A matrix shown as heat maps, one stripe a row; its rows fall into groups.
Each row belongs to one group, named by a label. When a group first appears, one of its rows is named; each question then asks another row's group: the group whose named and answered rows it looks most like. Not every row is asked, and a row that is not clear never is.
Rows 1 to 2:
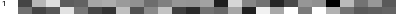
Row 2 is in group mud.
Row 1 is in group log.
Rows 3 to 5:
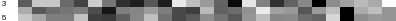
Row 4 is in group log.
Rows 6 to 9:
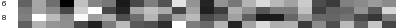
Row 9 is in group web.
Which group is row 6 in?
web
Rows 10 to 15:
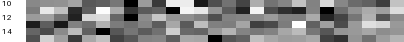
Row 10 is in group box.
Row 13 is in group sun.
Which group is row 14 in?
mud
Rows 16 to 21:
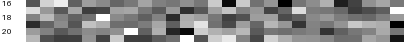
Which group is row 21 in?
web
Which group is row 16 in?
log
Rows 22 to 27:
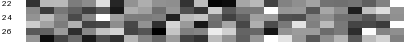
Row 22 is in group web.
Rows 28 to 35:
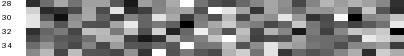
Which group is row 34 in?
web
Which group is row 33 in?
sun
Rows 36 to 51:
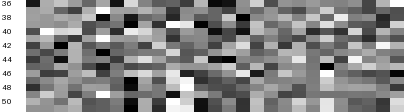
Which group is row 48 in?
box
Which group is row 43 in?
mud
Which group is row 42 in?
sun
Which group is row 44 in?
sun
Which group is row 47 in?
box
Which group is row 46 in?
mud
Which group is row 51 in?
box
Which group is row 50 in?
box
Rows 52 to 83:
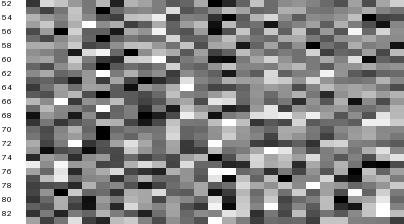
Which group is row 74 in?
web
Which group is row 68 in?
web
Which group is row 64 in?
box
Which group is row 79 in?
sun
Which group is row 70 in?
mud
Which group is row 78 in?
web
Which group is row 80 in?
log
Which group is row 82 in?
sun
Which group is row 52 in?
web
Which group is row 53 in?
mud
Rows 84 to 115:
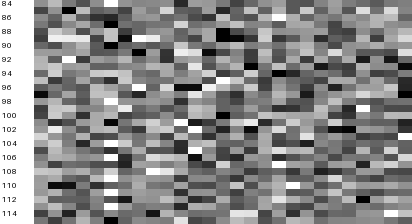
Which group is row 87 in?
mud
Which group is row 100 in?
web
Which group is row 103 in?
box
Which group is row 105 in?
web
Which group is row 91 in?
box
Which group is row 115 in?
mud
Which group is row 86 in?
log
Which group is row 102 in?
web
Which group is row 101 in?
mud
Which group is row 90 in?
mud
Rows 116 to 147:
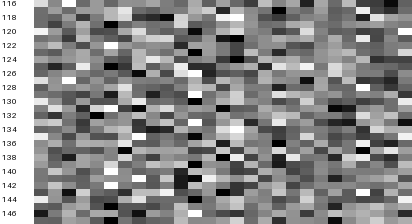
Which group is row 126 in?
box
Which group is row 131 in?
web
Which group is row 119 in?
mud
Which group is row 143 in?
sun
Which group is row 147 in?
mud
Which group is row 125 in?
mud
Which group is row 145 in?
mud
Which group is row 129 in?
web
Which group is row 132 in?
log
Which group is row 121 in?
sun
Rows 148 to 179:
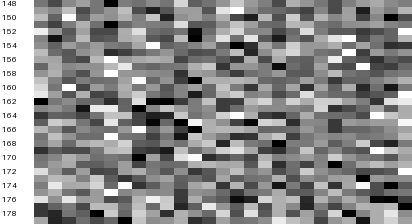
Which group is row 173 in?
log
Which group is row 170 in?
box
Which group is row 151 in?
mud
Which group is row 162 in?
web
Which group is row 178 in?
log
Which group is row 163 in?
web
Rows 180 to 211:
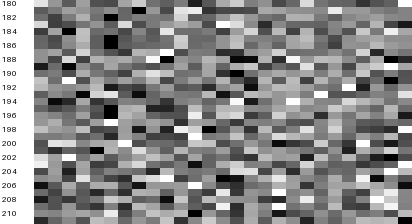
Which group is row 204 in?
sun
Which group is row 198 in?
box
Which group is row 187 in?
sun
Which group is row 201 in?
log
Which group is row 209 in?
log
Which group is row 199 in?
web
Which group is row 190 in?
sun
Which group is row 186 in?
mud
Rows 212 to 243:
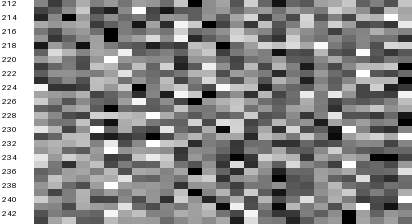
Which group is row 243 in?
log
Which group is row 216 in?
mud
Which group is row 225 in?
box
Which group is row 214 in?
sun
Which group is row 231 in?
mud
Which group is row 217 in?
mud
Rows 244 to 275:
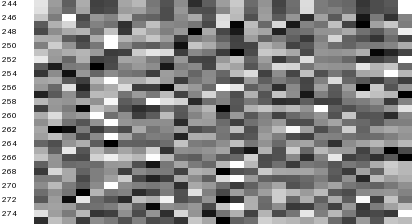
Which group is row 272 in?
sun
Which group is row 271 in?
web
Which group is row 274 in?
box
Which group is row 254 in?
sun
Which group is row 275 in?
web
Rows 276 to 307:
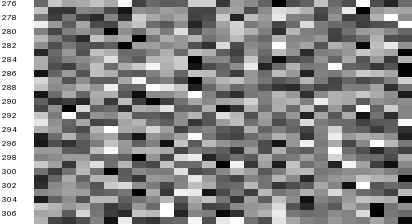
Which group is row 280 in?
mud
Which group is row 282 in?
log
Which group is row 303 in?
box
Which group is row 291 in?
sun
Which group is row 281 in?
web
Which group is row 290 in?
web
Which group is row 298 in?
box
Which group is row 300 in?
mud
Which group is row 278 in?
log
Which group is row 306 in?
sun
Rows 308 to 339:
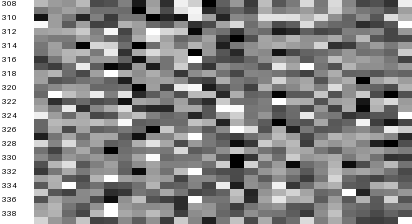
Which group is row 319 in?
log
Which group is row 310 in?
web
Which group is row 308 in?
box
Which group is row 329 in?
mud
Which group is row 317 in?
mud
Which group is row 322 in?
log
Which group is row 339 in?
box
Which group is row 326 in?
sun
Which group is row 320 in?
box
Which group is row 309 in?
box
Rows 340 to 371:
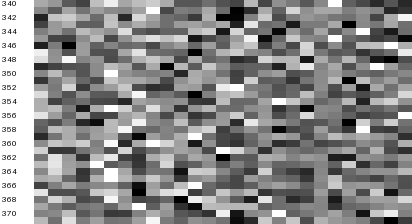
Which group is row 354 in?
log
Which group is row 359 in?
box
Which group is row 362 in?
web
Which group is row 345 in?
mud
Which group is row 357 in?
log
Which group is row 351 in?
log
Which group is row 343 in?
log
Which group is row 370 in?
log
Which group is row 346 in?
sun
